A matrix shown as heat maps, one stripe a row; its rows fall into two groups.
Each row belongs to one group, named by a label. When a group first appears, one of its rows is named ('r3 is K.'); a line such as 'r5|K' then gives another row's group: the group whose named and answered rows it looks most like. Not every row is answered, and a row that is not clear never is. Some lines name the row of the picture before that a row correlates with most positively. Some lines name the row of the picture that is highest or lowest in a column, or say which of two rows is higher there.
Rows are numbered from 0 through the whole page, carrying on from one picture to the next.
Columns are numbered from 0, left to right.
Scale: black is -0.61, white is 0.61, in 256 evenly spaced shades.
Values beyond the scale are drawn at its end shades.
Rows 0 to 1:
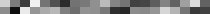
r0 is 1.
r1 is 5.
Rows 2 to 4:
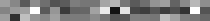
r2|1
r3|1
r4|5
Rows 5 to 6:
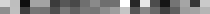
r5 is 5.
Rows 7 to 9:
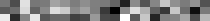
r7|5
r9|5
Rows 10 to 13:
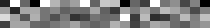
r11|5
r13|1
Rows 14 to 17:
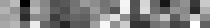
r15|5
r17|1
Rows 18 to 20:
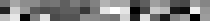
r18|1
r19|1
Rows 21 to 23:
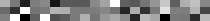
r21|1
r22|5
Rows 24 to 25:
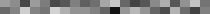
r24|1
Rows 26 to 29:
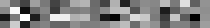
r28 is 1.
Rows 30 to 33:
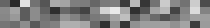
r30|5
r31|1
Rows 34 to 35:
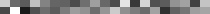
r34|5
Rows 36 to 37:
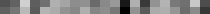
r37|5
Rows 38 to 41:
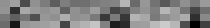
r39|5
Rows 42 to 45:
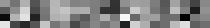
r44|1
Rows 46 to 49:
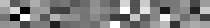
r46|5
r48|5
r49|1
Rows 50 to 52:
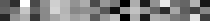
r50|5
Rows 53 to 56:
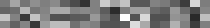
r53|1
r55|5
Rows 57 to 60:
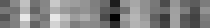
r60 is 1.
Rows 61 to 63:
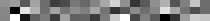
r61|1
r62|5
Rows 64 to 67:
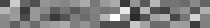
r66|1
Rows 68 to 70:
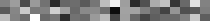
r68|1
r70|1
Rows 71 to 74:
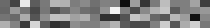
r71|5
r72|1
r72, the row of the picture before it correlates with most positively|68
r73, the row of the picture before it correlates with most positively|69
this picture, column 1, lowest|71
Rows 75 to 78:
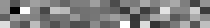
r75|5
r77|1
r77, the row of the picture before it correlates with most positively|72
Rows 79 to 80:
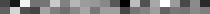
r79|5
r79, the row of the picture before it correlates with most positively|76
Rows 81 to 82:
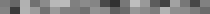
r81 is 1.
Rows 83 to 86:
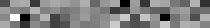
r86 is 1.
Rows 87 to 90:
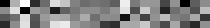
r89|5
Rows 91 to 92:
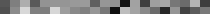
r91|5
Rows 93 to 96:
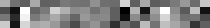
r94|5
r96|5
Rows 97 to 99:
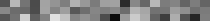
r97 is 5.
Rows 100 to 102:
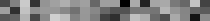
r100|5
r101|5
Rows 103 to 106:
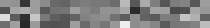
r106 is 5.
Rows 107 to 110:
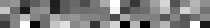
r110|5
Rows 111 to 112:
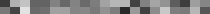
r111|1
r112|5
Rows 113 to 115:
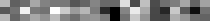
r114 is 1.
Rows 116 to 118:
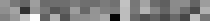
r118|1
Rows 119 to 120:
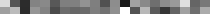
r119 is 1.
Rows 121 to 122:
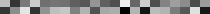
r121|5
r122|5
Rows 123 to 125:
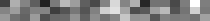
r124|1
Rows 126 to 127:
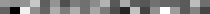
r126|1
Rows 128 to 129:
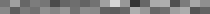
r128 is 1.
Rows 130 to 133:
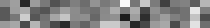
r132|5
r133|1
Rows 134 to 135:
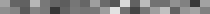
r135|1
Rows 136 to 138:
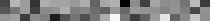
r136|5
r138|1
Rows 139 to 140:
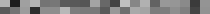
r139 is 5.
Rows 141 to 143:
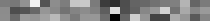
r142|1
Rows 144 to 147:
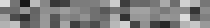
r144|1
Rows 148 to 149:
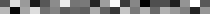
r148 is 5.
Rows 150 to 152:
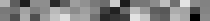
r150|1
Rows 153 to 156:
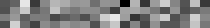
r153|5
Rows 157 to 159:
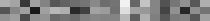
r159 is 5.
